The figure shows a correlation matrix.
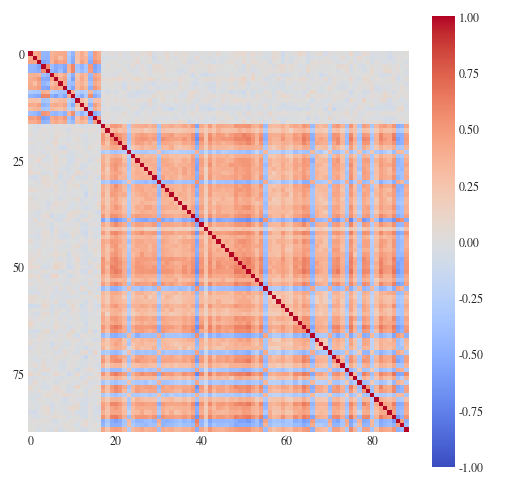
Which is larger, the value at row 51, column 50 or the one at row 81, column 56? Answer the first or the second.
the first
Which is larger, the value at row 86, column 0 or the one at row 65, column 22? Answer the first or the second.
the second
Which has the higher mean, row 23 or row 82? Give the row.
82
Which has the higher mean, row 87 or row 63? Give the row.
63
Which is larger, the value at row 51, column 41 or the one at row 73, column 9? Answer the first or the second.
the first
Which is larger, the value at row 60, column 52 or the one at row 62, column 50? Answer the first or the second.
the second
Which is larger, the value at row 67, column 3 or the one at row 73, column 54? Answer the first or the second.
the second
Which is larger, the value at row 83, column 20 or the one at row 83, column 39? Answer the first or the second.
the first
